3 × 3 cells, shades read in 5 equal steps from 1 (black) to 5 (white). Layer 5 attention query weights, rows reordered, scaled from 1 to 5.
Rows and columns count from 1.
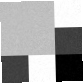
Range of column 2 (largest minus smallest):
1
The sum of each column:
10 13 8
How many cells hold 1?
1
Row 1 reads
4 4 5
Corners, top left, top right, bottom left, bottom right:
4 5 2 1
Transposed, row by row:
4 4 2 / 4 4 5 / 5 2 1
